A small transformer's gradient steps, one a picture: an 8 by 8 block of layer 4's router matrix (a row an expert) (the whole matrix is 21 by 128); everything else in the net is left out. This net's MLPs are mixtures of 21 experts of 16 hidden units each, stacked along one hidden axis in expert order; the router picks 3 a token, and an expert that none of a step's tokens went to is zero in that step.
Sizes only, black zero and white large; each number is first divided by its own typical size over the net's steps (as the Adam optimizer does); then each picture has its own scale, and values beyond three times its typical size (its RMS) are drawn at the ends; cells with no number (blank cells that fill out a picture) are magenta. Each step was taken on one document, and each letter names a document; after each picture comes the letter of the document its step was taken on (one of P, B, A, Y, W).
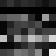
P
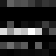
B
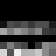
B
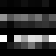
P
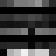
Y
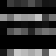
P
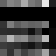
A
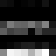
A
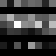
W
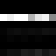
P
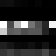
A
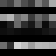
W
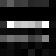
A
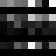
W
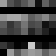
Y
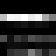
P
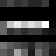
A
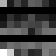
Y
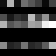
W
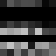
Y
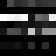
P
